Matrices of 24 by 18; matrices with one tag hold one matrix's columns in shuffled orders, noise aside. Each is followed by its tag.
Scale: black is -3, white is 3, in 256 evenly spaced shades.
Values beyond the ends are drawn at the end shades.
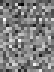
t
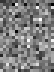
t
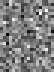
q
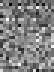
t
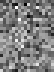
t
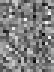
q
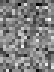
t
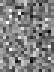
q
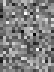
q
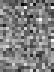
t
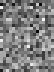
t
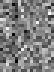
q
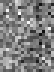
q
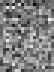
t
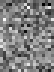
t
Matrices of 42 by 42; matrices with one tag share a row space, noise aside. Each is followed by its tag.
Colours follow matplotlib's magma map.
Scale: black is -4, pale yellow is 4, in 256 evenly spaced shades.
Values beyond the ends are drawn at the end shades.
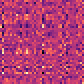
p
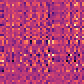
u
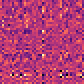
p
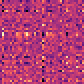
p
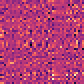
u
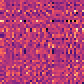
u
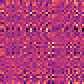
u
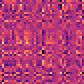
p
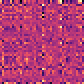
p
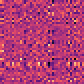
u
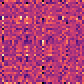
p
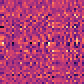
u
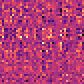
p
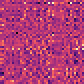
u
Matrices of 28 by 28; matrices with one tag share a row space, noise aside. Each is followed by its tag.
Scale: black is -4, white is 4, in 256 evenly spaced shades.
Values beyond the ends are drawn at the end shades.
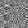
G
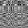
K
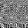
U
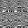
K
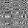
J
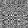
K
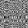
G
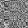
G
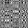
J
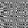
U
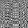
J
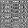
J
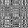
J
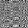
J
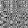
U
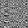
G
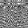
K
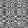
K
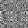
U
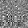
K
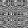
K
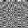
K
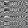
G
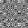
K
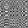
G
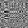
G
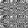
U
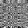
K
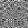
K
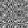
K
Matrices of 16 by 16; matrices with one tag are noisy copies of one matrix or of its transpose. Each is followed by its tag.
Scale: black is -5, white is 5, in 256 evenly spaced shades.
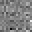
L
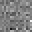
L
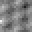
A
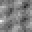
A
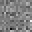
L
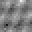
A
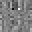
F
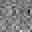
L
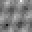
A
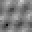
A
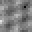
A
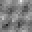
A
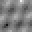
A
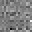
L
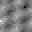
A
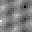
A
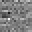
F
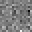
L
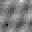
A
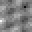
A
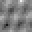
A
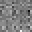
L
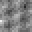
A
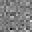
L
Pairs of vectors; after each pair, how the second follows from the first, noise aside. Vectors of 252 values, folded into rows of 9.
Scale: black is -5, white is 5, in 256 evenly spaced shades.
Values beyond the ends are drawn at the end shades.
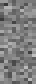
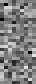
scaled up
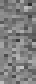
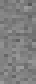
shrunk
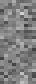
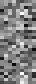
scaled up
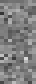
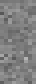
shrunk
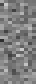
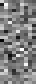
scaled up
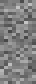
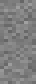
shrunk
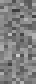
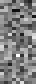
scaled up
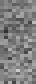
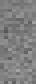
shrunk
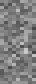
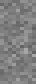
shrunk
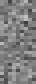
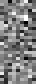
scaled up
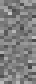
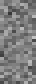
sign-scrambled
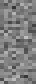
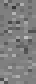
partly zeroed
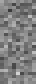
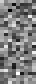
scaled up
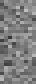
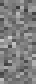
sign-scrambled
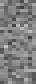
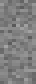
shrunk
